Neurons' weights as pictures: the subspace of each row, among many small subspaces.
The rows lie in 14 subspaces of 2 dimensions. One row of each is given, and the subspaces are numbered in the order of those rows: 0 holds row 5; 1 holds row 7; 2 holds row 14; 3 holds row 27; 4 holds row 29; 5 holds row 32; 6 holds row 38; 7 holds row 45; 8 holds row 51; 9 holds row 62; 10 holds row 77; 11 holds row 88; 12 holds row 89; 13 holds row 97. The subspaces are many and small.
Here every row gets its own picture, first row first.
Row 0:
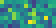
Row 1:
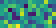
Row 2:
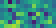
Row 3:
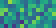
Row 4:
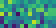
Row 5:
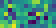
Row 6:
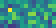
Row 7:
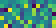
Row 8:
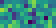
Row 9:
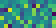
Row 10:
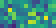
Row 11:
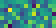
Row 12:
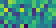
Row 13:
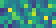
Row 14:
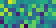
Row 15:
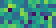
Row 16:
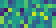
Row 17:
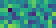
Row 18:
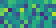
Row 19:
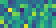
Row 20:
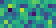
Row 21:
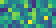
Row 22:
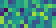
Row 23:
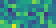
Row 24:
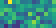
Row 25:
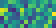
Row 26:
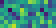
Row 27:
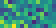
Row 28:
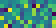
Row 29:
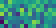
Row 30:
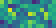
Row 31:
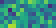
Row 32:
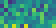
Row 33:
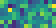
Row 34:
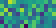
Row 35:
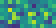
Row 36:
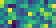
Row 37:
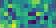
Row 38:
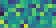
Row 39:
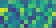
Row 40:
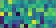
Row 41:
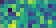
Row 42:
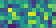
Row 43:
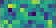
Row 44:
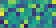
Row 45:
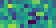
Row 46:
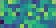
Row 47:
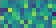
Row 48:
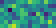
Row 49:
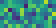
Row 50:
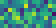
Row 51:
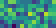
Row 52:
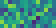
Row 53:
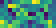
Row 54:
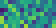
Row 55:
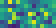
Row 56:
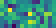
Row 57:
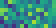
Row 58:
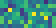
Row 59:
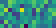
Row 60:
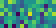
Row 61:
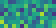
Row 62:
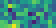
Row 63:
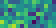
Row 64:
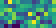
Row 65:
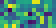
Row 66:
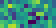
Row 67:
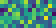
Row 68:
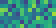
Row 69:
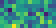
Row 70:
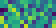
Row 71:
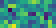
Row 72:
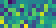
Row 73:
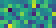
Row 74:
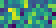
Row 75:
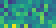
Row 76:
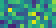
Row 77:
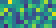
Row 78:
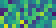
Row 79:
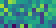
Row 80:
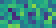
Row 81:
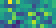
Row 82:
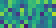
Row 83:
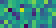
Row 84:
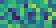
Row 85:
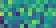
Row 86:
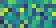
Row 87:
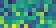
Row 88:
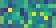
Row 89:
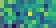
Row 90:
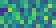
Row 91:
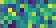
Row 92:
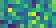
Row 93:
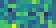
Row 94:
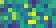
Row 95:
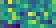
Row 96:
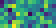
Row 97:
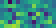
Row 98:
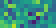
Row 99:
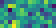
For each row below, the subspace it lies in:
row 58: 11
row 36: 12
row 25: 3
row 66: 7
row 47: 9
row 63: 1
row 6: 9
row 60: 12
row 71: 8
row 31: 4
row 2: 13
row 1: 10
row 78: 9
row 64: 10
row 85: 4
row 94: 7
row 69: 2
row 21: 7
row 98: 0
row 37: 0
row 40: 4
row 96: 12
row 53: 6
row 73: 1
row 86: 8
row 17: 9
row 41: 4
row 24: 10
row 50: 10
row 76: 1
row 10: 0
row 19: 2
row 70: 3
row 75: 5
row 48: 2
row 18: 8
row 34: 2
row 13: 0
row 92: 1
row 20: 6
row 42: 9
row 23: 8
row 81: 13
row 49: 10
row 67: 7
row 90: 0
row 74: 3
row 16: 11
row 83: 5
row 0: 7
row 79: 5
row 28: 1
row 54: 3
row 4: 4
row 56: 11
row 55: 13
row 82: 12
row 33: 12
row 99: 12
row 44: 6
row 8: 7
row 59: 5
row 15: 11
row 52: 0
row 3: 9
